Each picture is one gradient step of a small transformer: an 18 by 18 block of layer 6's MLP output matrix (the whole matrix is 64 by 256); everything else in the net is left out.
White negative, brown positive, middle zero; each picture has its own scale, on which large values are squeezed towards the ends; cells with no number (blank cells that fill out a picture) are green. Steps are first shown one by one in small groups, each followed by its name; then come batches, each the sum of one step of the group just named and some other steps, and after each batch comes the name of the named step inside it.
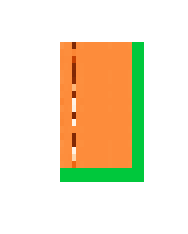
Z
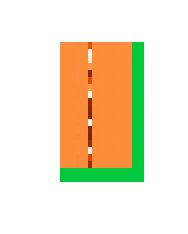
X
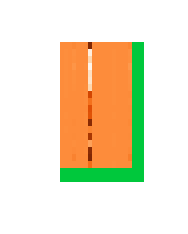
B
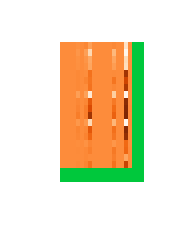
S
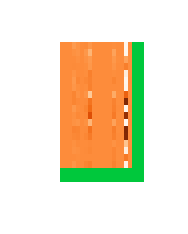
S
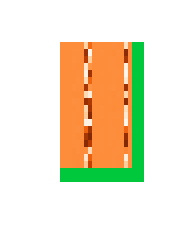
X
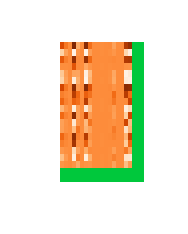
Z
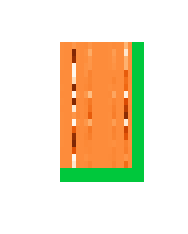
S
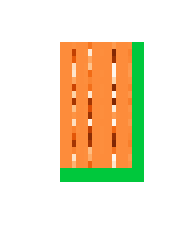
X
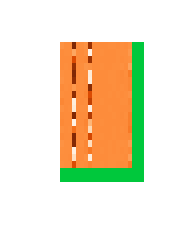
Z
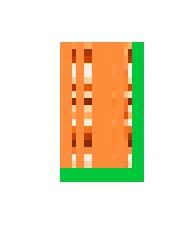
S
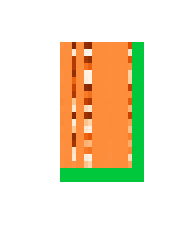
Z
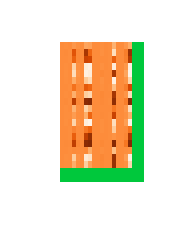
X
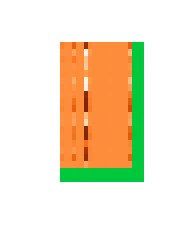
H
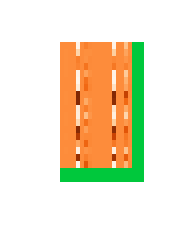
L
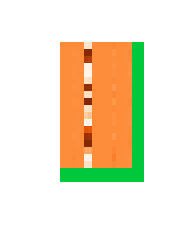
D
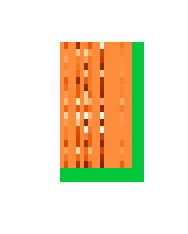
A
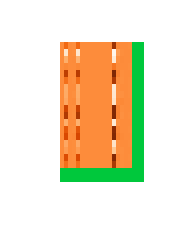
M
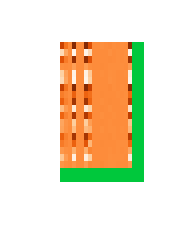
A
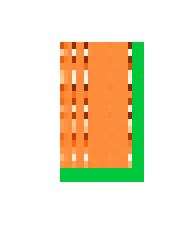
A
